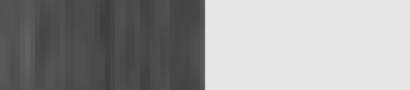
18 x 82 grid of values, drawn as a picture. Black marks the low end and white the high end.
The table splits into one row of 2 panels. Panel 1,1: low, streaked downward, faint in contrast. Panel 1,2: very high, flat.
